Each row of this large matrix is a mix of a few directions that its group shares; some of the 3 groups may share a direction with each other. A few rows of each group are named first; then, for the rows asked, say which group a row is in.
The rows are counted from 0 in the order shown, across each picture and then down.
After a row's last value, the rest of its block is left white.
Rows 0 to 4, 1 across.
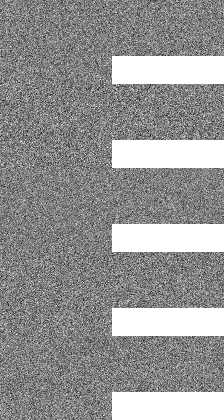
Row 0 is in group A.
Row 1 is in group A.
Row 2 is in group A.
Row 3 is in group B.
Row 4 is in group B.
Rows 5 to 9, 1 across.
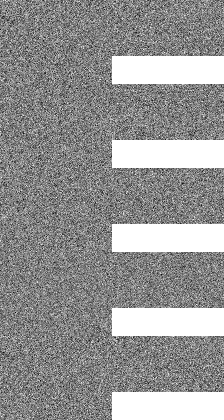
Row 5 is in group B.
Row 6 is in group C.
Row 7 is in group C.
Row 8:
A
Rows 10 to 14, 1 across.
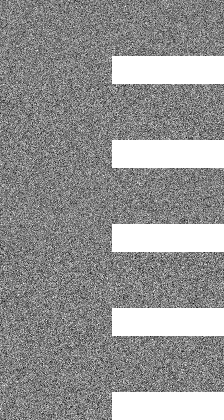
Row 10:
A
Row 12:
B
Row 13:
C
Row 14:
C
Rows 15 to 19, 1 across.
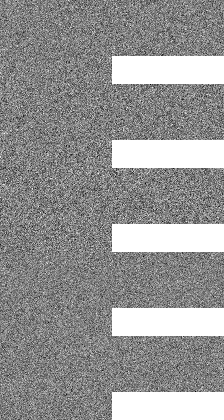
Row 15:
C
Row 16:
C
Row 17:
A
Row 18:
B
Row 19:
B
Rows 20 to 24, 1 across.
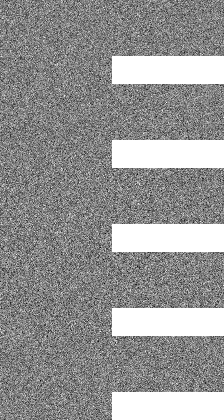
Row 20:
A
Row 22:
A
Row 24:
A
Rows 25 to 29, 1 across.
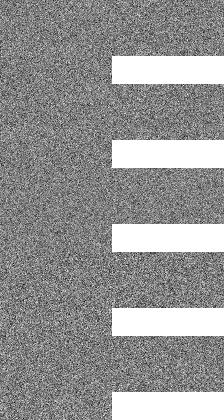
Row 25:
B
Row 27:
A
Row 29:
B
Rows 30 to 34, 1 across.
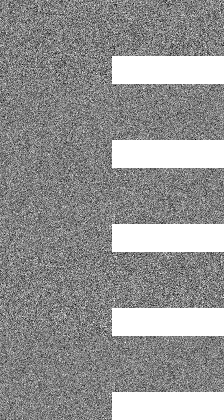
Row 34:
B
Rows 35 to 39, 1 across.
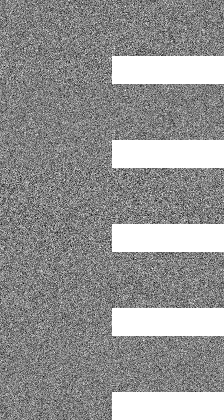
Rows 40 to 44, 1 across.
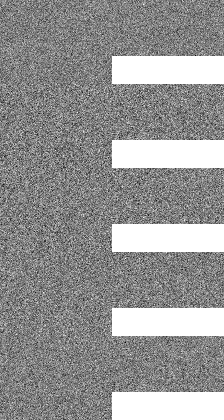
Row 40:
B
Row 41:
B
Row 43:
B
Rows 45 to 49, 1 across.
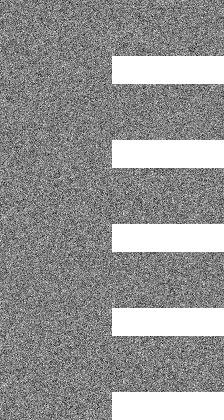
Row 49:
C
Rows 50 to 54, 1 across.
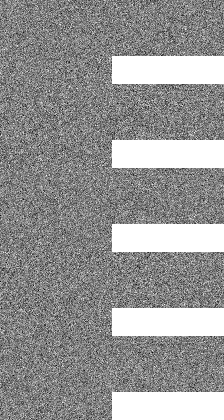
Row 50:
C
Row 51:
C
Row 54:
C
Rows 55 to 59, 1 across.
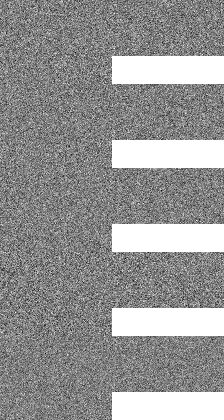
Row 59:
B
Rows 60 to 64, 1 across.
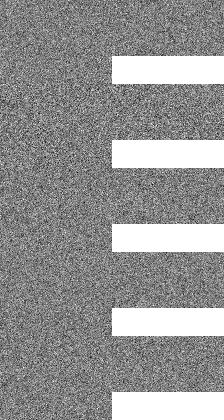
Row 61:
A
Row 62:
C
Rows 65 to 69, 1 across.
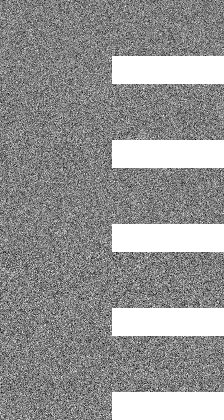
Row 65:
A
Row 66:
B
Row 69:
B
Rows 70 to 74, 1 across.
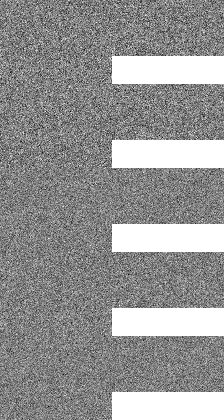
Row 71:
C
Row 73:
B
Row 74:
B
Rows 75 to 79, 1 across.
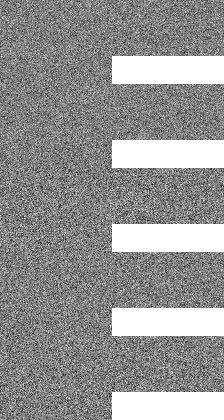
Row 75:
B
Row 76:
B
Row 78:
A
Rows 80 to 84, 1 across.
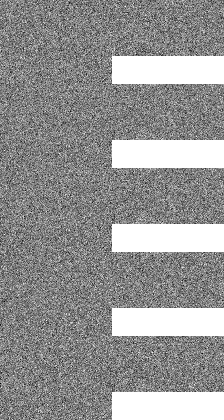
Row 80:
C
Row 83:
C
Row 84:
C
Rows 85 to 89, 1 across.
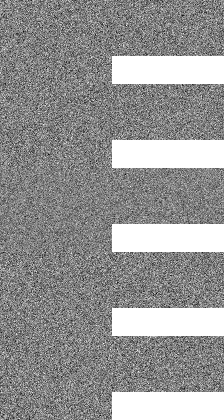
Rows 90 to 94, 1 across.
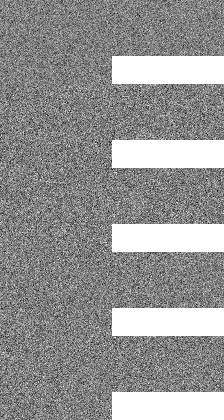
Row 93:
A
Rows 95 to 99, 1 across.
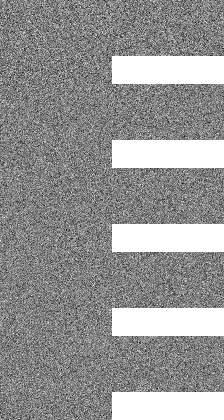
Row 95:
A
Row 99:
B
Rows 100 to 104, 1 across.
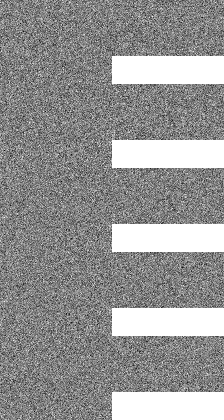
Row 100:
C
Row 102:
C
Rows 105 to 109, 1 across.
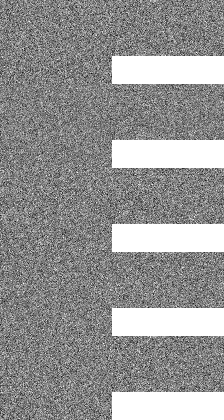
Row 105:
A
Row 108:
C
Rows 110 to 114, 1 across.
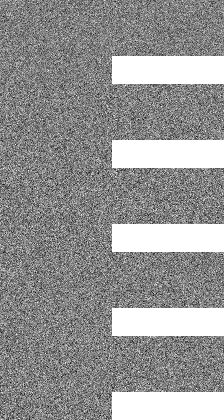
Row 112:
A
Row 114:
A
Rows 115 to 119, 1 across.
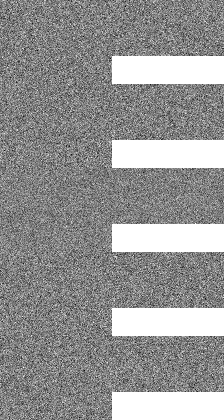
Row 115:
A
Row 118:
A
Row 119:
C
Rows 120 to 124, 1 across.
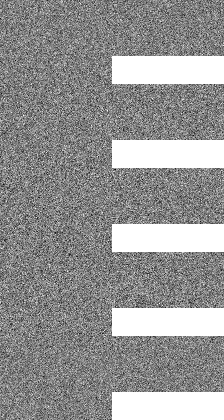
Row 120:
A
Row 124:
B
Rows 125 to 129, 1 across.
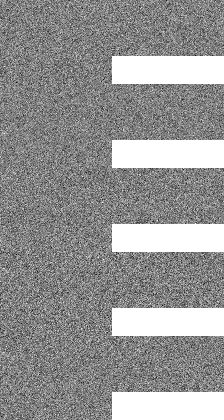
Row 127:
B
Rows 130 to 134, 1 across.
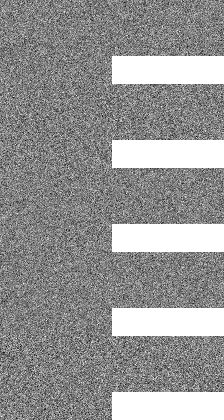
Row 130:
B
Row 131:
A
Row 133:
C
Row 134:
A
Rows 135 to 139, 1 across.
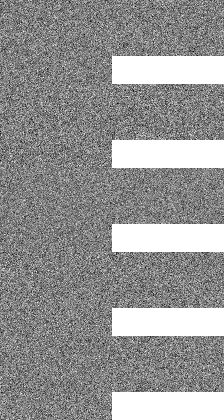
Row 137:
A
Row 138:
A
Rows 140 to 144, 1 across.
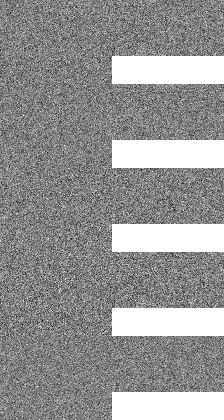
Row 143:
C
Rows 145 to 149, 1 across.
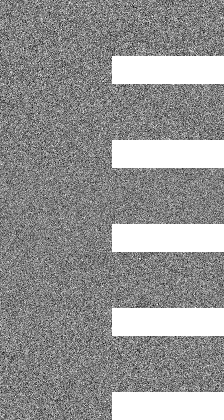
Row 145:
C
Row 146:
A
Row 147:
B
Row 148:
B
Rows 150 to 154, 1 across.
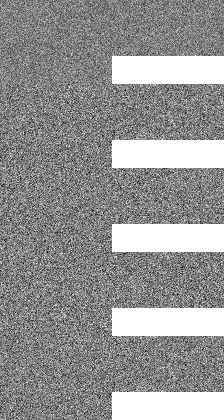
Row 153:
A
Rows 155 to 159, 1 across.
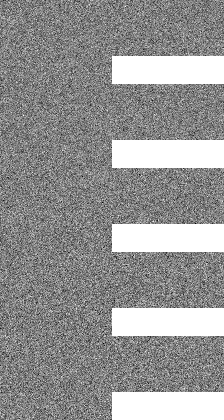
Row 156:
C
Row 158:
A
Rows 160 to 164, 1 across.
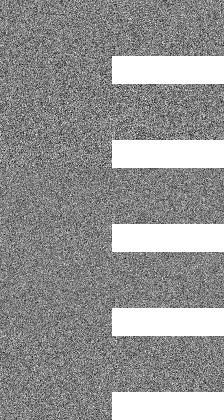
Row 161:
C
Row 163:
B
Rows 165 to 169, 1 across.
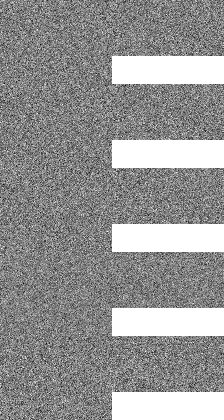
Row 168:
C
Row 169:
C
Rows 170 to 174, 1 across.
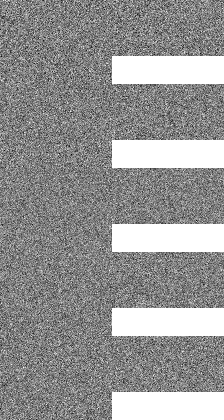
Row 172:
A
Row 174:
C
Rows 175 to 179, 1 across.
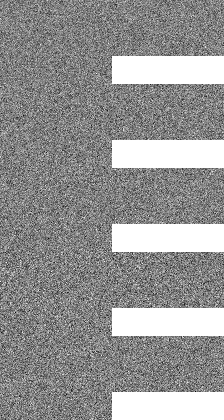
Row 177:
B
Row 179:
B
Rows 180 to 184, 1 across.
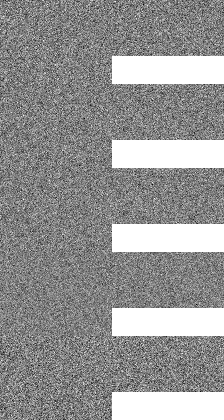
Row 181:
C
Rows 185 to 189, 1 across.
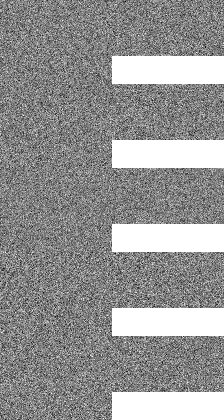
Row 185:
A
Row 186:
C
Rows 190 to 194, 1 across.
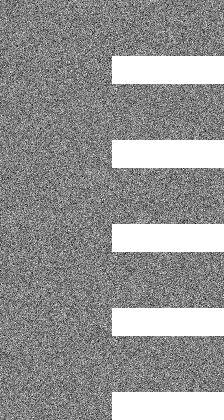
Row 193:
A
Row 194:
A
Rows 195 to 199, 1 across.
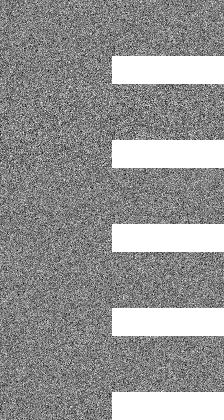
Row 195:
B
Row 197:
B
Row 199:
C
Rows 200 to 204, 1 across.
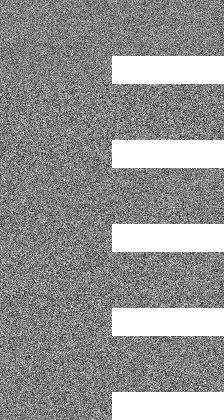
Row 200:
B
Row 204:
A
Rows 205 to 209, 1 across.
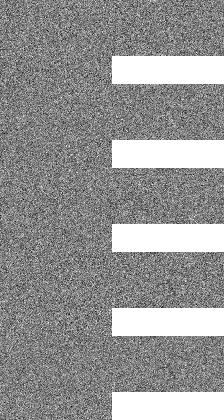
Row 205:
A
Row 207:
C
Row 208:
C
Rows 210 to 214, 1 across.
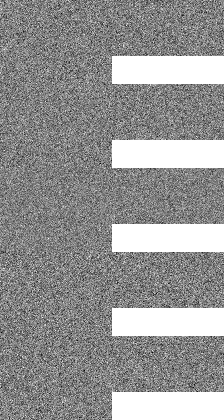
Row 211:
A
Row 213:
A
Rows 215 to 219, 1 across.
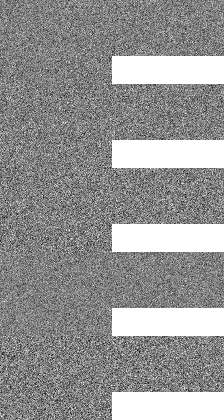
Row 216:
B
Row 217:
C
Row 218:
C
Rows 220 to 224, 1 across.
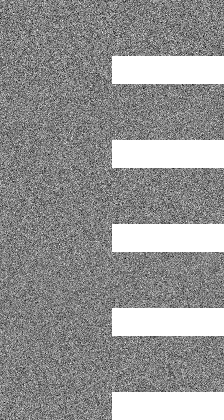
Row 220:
A
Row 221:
B
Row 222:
A
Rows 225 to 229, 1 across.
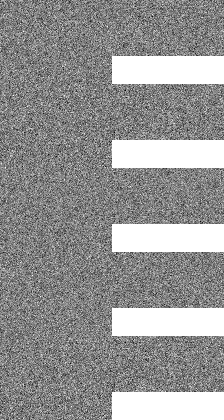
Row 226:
B
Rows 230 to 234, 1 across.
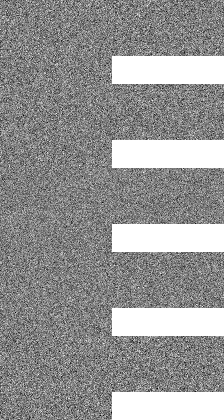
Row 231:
C
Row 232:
B
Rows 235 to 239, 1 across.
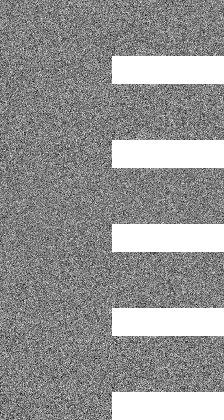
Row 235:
C
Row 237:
C
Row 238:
A
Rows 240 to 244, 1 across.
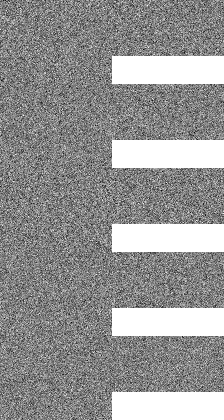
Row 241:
C
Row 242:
A
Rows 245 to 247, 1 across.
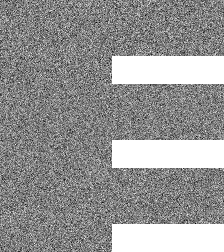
